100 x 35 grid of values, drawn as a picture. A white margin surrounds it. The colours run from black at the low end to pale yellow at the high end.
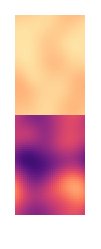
The table splits into 2 rows of 1 panel. Panel 1,1: very high, smooth, faint in contrast. Panel 2,1: middling, smooth, strong in contrast.
